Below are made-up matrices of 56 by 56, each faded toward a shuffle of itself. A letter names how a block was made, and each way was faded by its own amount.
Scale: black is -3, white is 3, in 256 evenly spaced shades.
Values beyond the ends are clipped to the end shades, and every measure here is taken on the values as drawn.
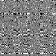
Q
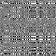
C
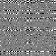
C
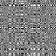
C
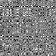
Q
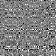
Q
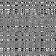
C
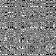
Q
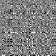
Q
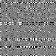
C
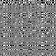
C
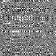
Q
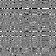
C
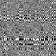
C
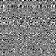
Q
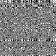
Q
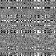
C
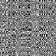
Q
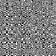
Q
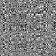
Q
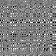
C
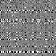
C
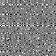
Q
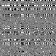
C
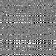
C
